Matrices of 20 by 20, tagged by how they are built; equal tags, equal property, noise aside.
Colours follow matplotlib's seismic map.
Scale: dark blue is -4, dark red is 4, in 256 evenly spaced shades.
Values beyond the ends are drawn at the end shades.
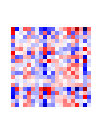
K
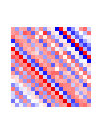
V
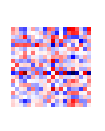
K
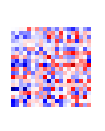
K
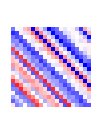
V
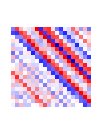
V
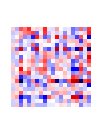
K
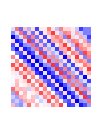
V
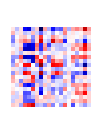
K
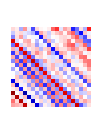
V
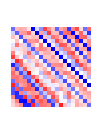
V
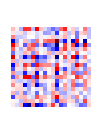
K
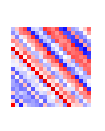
V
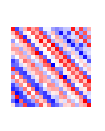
V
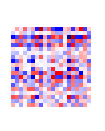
K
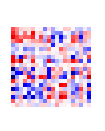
K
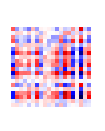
K
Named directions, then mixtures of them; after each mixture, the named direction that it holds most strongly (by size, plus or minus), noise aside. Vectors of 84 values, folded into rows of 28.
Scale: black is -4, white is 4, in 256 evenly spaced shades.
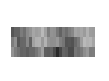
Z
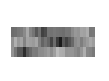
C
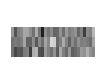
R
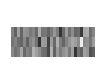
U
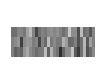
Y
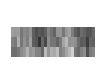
Z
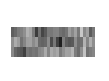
C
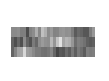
C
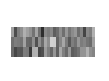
R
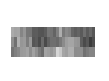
Z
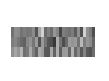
R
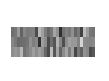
U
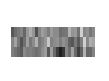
Y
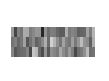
R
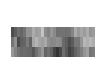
Z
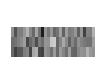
R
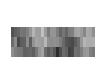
Z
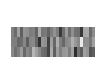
U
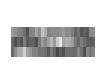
C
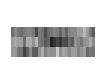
C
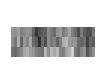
Z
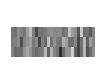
Y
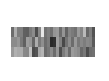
R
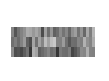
R
